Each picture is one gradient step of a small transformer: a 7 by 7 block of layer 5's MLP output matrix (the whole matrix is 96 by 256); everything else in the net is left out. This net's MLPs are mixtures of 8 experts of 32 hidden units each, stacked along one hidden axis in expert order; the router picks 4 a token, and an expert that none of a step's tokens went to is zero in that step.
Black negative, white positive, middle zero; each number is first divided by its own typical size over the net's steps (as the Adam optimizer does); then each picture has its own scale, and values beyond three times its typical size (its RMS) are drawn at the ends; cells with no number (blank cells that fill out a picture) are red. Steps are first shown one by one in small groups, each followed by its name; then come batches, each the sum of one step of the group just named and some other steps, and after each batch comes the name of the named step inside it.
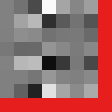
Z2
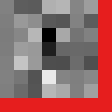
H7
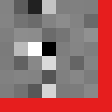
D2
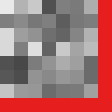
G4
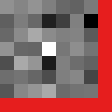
D2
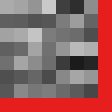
D2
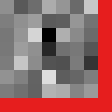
H7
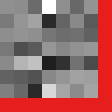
Z2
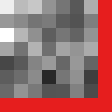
G4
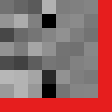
D2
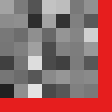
D2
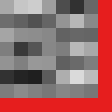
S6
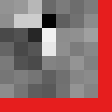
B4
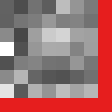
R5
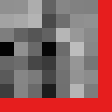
B4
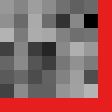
S6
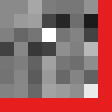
B4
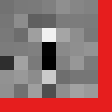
R5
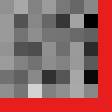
S6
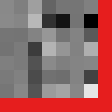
B4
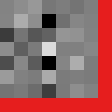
B4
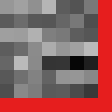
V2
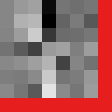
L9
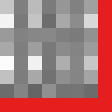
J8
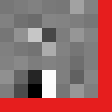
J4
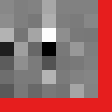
J4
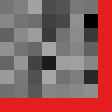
J4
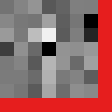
J4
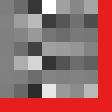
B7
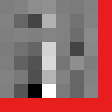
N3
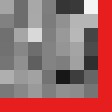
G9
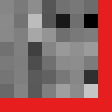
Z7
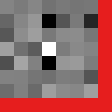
Z7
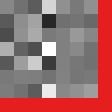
B7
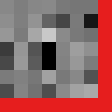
Z7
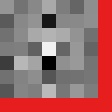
G9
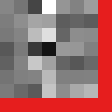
B7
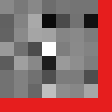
Z7
